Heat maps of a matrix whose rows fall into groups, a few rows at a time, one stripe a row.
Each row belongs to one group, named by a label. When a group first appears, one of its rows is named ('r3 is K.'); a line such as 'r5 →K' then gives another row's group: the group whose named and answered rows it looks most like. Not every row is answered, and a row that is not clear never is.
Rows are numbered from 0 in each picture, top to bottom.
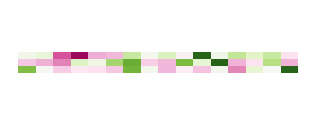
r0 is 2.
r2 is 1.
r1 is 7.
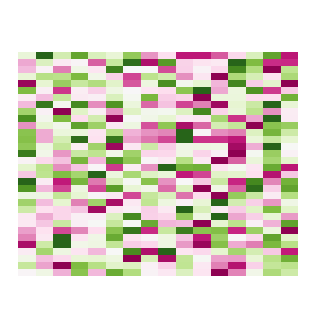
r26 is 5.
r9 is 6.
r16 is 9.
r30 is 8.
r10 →5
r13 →6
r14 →8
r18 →1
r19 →1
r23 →7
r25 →7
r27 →5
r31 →8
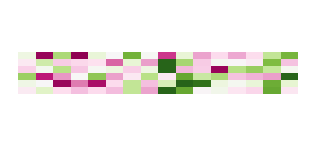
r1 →9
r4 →2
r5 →9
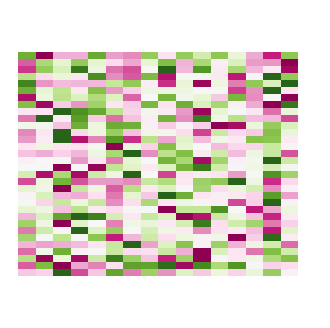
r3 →6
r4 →1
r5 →6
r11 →5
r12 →5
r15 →9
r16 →2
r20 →9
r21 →6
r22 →7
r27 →7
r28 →5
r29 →1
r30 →2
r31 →5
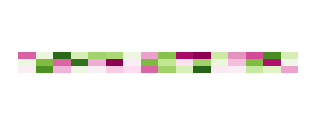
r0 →5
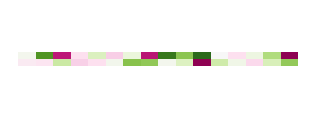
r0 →9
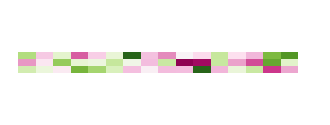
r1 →5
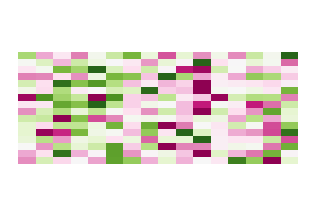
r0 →1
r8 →5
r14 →5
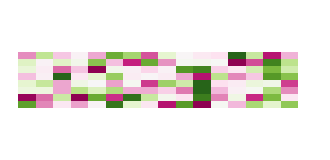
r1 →6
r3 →5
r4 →9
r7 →1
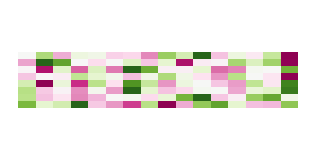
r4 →1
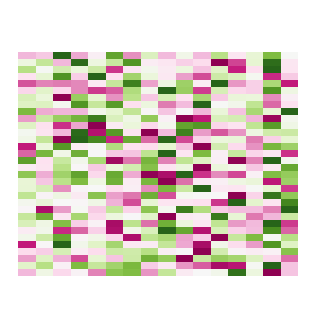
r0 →5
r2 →6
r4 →7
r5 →9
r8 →1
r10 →2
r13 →5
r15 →6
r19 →9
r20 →6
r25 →9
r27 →5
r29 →2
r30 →8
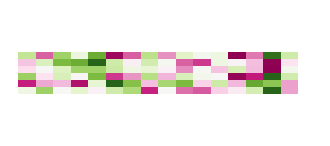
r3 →6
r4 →7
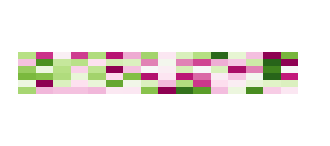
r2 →6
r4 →1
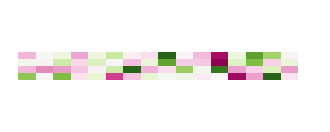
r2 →7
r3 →6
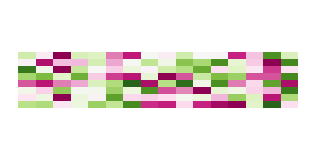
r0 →6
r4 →7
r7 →8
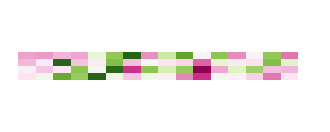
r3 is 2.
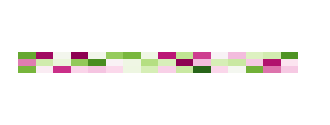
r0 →1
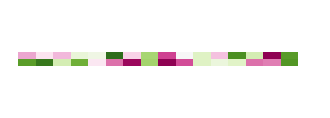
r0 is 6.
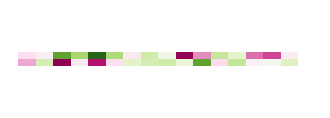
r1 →2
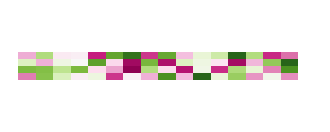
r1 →6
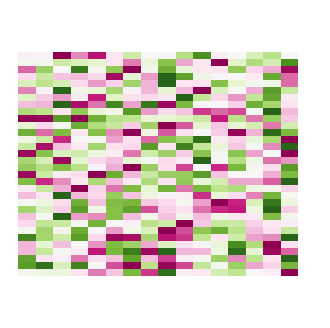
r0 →2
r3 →9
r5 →5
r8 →8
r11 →6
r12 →9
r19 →2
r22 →8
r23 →5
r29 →1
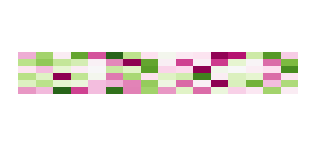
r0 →8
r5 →5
